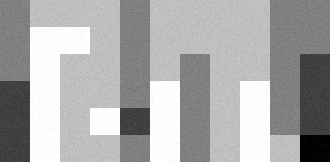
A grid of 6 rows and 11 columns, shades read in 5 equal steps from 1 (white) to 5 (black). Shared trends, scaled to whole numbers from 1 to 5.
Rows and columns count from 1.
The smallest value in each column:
3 1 1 1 3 1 2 2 1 2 3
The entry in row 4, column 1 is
4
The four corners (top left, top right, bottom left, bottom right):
3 3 4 5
